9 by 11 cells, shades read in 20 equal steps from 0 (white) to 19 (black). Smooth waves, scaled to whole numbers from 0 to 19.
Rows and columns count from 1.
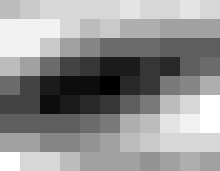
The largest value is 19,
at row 5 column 6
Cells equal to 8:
2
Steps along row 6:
same up down down down down down down down down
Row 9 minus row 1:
-5 -1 0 2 4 4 5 5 4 4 4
